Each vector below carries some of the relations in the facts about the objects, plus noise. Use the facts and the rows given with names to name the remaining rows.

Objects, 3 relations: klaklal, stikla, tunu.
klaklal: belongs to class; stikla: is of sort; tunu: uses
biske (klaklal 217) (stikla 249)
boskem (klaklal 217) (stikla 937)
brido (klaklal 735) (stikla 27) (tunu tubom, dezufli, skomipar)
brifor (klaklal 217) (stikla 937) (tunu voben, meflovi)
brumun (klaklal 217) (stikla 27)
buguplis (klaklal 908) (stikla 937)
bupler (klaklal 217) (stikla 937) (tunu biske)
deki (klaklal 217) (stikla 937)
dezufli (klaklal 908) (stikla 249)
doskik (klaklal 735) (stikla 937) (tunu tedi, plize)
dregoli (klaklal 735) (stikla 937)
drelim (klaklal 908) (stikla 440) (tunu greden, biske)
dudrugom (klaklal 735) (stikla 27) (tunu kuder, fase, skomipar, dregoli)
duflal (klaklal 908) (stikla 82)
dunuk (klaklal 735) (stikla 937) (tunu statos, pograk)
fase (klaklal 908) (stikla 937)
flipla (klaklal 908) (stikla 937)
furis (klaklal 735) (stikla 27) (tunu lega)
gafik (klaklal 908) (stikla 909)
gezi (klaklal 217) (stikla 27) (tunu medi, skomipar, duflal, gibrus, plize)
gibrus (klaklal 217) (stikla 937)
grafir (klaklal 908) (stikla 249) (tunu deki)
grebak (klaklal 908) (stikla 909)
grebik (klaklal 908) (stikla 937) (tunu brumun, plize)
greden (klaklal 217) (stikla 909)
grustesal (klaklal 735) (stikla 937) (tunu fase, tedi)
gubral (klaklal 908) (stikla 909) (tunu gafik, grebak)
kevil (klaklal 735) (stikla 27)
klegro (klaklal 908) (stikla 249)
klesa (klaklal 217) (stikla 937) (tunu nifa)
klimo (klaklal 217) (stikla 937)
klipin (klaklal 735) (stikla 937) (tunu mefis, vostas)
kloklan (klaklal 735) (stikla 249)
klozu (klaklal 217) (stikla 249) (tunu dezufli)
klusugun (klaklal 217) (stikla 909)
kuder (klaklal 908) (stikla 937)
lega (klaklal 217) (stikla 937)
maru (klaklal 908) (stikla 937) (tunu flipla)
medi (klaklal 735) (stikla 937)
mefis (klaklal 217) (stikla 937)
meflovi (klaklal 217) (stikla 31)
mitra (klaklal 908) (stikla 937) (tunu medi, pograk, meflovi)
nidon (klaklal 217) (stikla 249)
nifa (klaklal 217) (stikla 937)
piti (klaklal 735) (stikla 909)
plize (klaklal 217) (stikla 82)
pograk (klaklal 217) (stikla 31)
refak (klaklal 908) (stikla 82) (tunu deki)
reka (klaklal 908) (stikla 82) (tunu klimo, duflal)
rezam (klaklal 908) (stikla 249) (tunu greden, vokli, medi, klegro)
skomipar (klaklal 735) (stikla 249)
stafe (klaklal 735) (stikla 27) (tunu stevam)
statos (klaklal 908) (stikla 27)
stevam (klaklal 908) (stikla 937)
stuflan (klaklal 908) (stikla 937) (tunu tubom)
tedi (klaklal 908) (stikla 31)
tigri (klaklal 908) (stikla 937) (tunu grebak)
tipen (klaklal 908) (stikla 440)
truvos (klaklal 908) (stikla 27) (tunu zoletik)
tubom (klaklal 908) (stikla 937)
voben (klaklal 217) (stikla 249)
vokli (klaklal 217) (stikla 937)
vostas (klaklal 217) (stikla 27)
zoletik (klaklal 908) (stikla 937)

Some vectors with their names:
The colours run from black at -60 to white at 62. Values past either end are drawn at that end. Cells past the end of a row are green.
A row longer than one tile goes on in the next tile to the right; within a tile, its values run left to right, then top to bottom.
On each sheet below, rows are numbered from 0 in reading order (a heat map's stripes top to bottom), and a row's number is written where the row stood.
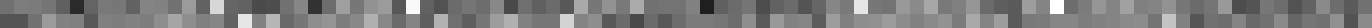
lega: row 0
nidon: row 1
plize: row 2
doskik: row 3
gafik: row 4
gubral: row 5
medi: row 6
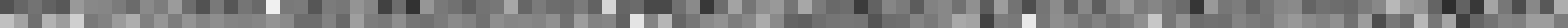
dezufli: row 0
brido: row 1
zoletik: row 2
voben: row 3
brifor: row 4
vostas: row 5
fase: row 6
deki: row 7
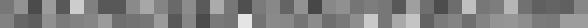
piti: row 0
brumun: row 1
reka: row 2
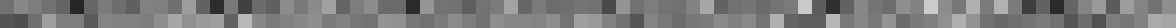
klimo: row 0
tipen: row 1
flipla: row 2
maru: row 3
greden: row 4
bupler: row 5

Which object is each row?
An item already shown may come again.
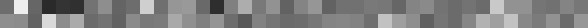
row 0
biske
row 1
tigri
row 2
tedi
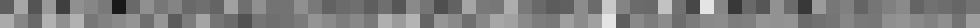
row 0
skomipar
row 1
grebik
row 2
duflal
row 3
refak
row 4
fase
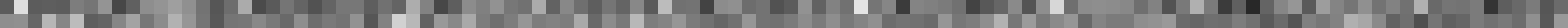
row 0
klozu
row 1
dregoli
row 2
rezam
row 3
kevil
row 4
dudrugom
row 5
truvos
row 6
bupler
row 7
grustesal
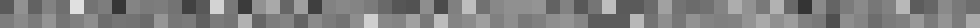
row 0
dudrugom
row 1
gezi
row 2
statos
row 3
klusugun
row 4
stuflan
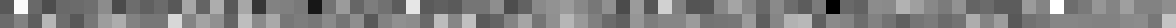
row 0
plize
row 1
kloklan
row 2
klozu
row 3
piti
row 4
drelim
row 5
gubral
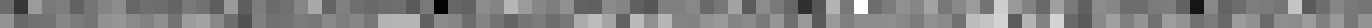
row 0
fase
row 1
mitra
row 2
drelim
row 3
klegro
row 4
grebak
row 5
grafir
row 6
tubom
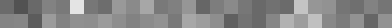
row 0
gafik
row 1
tedi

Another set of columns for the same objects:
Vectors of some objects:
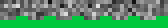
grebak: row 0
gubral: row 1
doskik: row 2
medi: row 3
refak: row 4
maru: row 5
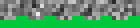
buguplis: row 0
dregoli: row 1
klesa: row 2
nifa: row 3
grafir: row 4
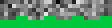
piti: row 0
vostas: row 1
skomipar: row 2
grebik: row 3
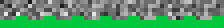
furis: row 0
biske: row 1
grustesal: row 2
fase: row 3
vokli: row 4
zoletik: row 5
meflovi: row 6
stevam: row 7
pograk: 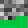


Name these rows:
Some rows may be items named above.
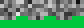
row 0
vostas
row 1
klozu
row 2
gubral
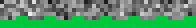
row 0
klozu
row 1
drelim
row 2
klusugun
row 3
reka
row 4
stuflan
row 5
tipen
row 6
dezufli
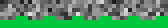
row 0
reka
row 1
rezam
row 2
greden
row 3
bupler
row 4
plize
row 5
truvos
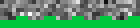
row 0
greden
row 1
tedi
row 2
brumun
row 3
gubral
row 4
gezi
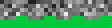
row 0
kevil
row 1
duflal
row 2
dregoli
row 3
tipen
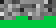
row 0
klegro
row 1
mitra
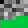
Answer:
kloklan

